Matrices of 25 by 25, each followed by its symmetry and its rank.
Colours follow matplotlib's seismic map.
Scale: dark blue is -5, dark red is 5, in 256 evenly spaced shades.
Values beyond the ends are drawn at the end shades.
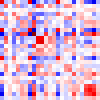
symmetric, rank three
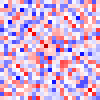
symmetric, full rank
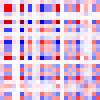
symmetric, rank two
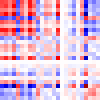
symmetric, rank two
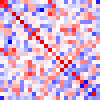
symmetric, full rank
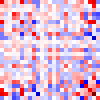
symmetric, rank three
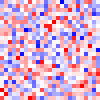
neither, full rank
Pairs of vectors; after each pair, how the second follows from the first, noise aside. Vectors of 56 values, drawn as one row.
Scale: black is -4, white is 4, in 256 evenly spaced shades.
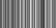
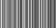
shuffled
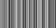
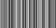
copied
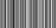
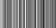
wrapped around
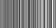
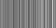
shrunk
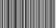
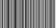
copied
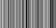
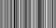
wrapped around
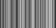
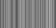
shrunk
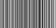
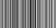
shuffled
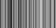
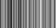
copied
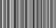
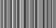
wrapped around
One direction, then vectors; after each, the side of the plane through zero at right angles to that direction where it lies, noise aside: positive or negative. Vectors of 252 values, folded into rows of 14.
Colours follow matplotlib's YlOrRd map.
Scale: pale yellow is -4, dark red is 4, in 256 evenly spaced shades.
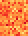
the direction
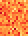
positive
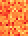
positive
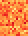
positive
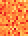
positive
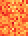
positive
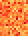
positive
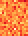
negative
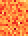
positive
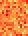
positive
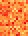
positive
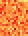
positive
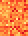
negative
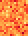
negative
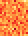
positive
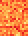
negative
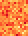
positive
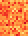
positive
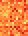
negative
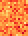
negative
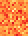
positive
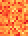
positive
